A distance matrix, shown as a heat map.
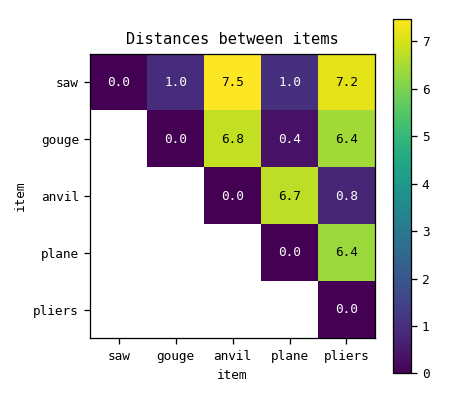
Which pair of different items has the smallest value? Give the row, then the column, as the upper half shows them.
gouge, plane
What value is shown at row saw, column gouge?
1.0
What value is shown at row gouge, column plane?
0.4
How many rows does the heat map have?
5
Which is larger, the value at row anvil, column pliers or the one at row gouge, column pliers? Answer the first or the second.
the second
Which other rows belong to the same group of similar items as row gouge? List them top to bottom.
saw, plane
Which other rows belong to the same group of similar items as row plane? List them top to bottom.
saw, gouge
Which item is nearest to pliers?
anvil
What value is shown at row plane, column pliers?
6.4
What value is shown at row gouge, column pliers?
6.4
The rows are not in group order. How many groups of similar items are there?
2
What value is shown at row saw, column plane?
1.0
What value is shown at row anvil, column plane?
6.7
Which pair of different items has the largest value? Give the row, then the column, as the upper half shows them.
saw, anvil
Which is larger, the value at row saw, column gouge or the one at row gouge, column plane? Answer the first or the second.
the first
